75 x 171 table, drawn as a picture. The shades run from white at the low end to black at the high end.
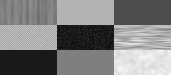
The table splits into 3 rows of 3 panels. Panel 1,1: middling, streaked downward, faint in contrast. Panel 1,2: low, flat. Panel 1,3: high, flat. Panel 2,1: low, checkered. Panel 2,2: very high, fine-grained, faint in contrast. Panel 2,3: low, streaked across. Panel 3,1: very high, flat. Panel 3,2: middling, flat. Panel 3,3: very low, blotchy, faint in contrast.
